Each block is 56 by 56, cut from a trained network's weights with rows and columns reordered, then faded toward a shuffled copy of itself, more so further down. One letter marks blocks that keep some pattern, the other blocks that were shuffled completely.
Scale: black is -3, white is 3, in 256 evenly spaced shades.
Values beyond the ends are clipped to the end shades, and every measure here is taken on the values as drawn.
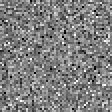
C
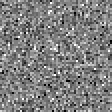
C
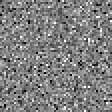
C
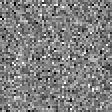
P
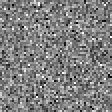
C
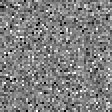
C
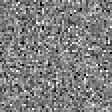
P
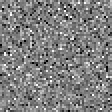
C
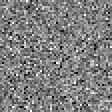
P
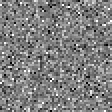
C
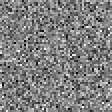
C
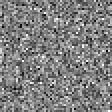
C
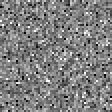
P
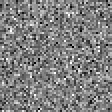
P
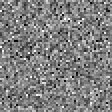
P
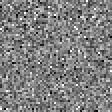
C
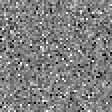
C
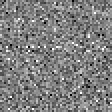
P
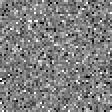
C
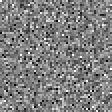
C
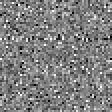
P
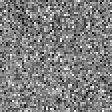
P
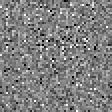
P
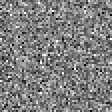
C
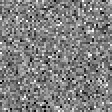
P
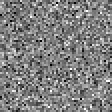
P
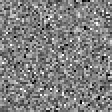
C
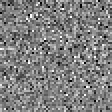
P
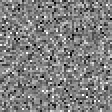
C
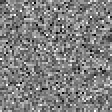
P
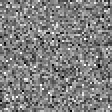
P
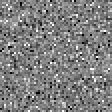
C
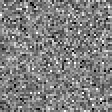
P
